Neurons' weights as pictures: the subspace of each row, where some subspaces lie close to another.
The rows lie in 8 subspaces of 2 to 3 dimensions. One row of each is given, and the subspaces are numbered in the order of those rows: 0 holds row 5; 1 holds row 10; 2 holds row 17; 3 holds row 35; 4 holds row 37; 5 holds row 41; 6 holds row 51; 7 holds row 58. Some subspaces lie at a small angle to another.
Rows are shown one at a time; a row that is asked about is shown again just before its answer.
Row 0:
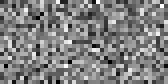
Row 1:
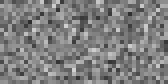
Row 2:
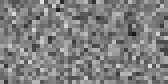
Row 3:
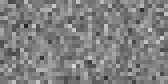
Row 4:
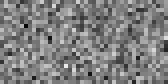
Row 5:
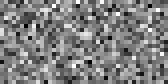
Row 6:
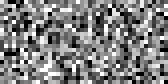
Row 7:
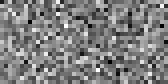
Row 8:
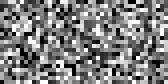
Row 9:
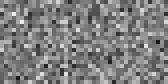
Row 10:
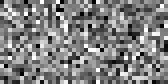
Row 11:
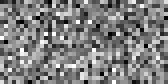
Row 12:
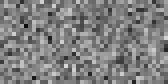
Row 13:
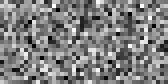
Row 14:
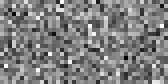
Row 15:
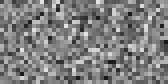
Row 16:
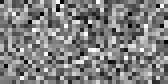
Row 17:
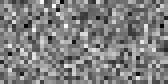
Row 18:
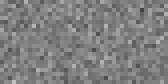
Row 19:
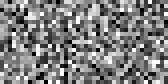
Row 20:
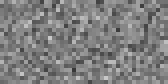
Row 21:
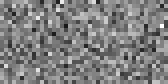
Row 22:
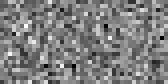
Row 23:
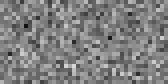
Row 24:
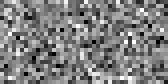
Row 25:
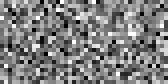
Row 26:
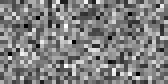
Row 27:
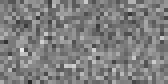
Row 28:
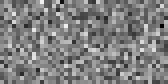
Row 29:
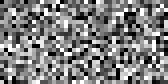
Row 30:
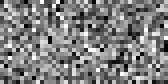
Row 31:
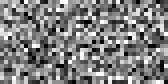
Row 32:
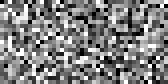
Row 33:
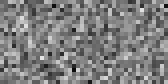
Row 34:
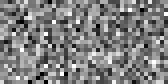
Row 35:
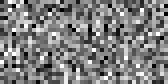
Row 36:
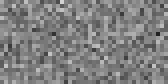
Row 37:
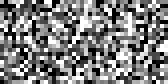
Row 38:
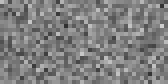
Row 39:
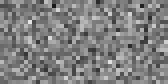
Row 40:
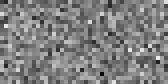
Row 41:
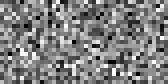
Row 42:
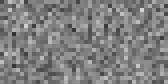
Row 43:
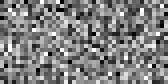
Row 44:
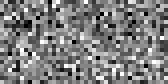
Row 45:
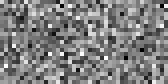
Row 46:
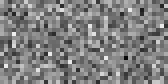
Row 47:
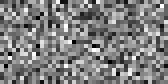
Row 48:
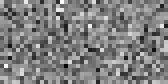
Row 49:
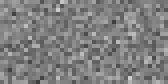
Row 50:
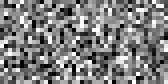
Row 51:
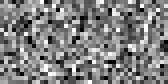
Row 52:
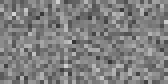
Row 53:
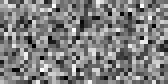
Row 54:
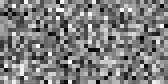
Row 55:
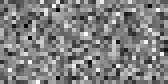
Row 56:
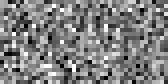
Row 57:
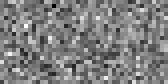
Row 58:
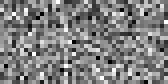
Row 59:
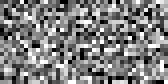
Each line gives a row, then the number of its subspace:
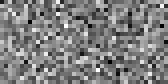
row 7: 4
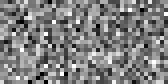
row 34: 7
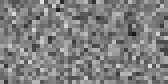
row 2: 3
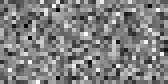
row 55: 0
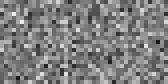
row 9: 7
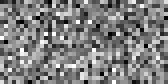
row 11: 7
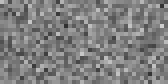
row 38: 4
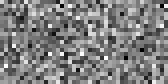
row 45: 6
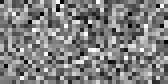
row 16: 6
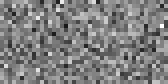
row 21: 2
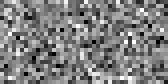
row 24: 0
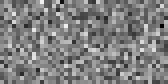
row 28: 2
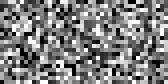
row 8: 5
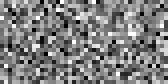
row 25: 3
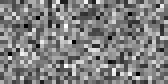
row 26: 5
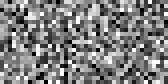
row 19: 7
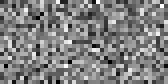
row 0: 5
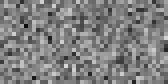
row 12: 1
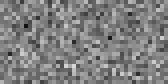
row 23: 5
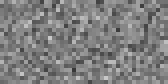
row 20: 6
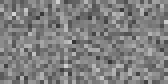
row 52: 7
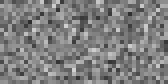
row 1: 6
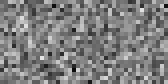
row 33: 6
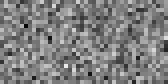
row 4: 1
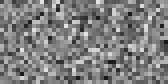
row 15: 6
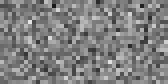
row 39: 4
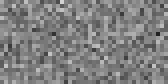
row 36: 3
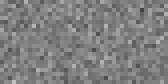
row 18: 0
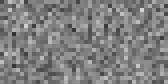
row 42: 3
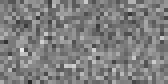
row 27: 7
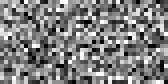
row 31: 0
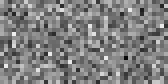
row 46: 2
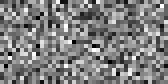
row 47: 5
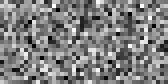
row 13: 4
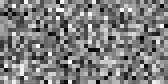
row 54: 1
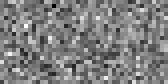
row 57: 2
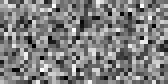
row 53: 4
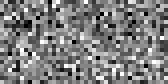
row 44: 7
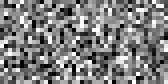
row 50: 1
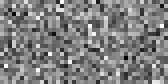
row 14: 2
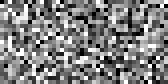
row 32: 4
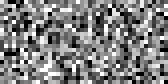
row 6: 3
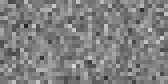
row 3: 0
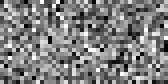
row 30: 1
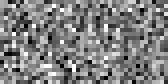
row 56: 2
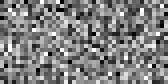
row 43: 3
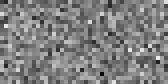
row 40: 7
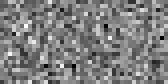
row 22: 5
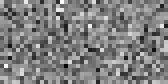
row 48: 1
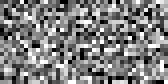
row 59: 0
